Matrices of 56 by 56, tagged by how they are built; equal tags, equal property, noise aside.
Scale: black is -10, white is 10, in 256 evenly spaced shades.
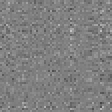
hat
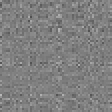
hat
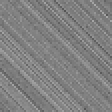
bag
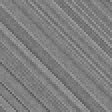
bag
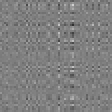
hat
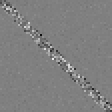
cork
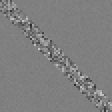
cork
